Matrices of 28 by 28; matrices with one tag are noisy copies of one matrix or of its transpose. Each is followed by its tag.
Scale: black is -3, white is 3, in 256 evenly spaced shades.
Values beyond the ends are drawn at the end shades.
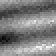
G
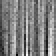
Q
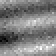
G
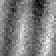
G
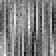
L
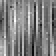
L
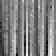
Q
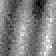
G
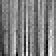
Q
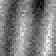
G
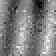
G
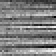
Q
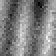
G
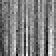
Q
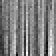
Q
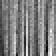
Q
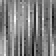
L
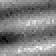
G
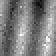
G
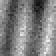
G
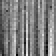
Q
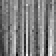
Q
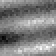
G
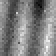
G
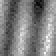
G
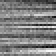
Q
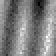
G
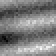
G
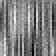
L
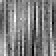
L
